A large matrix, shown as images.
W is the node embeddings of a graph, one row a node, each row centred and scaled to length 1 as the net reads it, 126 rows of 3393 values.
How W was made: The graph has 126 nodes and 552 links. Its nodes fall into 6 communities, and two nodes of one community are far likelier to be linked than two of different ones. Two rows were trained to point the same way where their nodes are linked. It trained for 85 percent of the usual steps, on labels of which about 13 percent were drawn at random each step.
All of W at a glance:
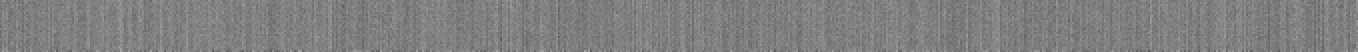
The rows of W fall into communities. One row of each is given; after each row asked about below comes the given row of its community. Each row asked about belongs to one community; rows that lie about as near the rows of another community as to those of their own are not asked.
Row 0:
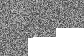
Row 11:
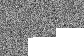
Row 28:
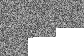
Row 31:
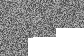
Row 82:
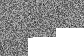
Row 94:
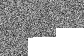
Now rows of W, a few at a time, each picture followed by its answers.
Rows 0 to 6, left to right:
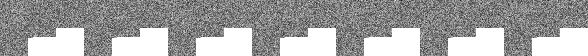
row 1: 28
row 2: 11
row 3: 11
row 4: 0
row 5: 82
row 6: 0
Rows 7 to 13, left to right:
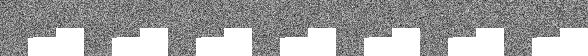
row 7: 28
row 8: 11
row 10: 11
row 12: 82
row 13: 28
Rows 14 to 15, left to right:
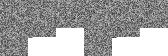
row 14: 31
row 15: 11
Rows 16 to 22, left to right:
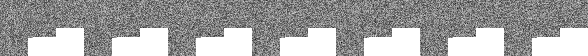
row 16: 11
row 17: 0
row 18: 28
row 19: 28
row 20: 0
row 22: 28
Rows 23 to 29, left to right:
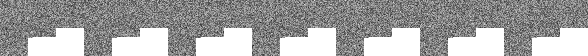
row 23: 94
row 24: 82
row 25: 94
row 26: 94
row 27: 0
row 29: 0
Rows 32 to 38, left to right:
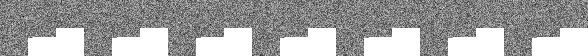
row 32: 31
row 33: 31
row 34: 94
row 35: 0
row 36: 0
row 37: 82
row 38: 11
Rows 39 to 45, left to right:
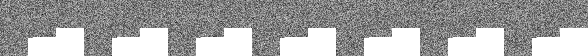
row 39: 11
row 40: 82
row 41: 11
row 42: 31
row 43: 82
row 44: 28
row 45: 11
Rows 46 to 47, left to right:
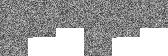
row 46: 11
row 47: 31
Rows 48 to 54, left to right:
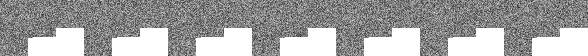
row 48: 11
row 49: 82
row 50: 28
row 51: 11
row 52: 11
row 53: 28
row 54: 82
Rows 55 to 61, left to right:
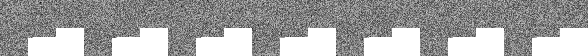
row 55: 0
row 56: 94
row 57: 28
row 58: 11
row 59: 0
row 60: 31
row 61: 82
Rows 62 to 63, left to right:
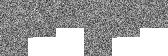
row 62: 31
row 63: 31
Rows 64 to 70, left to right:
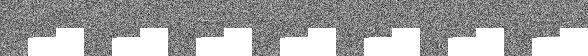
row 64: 28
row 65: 31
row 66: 11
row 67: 28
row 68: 94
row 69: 82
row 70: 11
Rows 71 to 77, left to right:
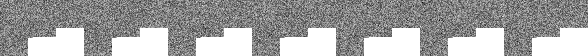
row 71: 11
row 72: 11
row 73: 94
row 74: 0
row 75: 11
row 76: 28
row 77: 82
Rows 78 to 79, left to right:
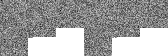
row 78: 31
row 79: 0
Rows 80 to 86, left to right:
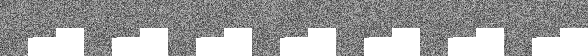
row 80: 0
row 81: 94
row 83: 0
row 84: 31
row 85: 28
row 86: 31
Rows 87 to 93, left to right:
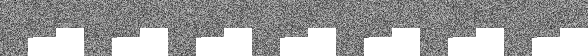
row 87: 28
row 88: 11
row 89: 31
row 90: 82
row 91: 94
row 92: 28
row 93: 28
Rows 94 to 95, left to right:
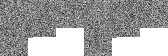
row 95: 11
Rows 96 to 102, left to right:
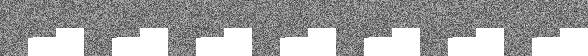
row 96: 11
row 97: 82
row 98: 94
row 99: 82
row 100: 94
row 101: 0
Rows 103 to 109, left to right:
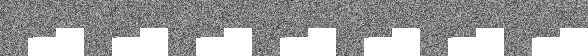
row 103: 82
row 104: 31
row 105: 82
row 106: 28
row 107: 0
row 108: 28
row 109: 28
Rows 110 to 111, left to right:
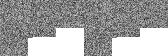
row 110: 94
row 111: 0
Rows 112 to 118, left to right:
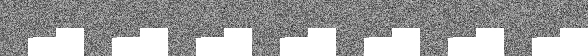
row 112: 28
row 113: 28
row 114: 28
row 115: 94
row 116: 28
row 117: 28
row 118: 31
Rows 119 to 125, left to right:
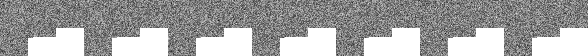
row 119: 31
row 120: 11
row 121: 31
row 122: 94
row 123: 82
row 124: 94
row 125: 31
